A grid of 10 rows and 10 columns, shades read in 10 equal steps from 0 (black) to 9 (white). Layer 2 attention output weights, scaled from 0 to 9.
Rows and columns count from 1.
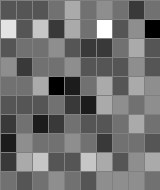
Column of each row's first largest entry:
5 7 9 1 3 7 9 2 3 4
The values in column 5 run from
1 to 6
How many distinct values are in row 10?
3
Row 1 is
3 3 3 4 6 4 5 4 2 4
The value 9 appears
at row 2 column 7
